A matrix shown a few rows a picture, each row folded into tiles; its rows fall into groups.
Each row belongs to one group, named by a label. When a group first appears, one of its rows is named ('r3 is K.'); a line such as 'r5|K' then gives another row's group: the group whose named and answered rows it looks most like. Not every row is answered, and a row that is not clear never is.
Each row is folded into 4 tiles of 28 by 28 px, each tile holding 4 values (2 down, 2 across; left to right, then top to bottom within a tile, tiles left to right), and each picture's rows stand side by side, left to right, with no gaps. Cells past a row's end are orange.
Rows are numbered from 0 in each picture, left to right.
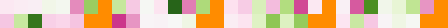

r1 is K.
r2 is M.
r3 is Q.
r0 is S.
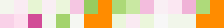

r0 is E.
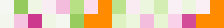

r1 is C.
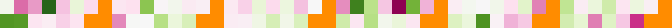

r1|M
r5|C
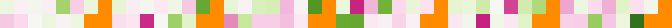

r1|E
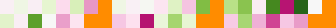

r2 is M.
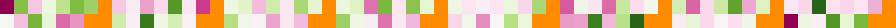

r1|S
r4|E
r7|M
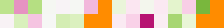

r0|Q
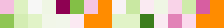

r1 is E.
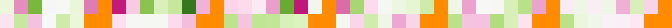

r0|Q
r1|Q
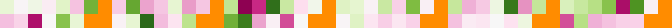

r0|E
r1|S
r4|K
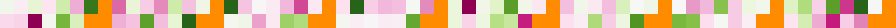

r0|E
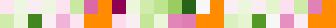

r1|Q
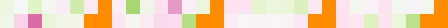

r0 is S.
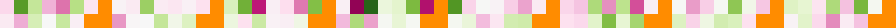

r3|Q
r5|M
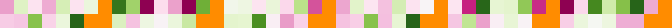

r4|Q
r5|Q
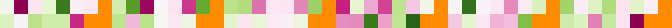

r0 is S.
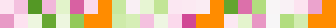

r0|M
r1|C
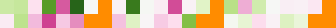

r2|Q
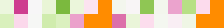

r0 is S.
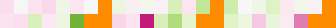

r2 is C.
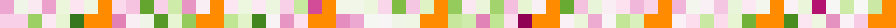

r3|K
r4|C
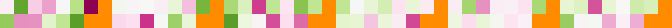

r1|E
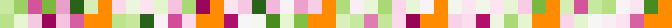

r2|M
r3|C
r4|E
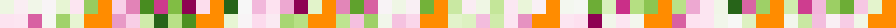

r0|E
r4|C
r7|K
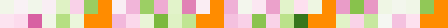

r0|E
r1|M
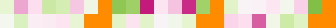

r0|K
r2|E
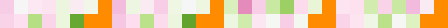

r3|M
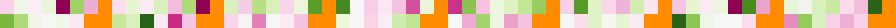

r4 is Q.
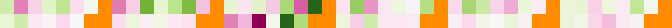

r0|K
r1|Q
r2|E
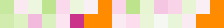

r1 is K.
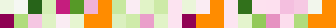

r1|C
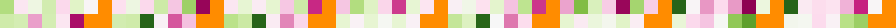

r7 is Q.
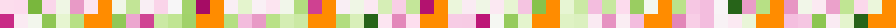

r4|E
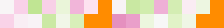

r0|M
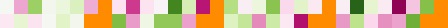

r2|C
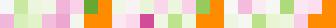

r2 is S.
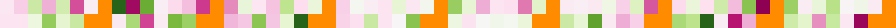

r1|Q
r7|C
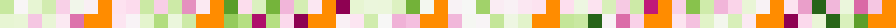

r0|C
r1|M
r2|C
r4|M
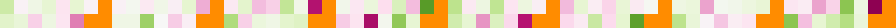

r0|C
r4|C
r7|S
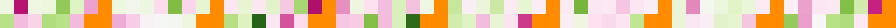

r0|S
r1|K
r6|S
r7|S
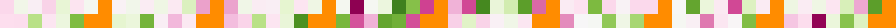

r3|S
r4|Q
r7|E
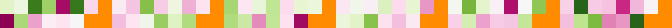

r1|M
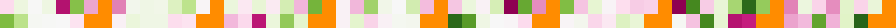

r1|Q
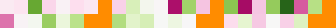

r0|M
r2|K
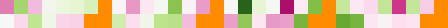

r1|S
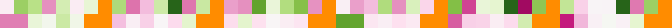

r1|K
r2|Q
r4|K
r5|K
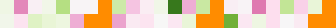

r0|S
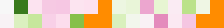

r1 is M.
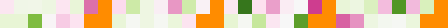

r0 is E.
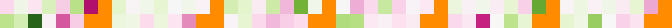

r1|C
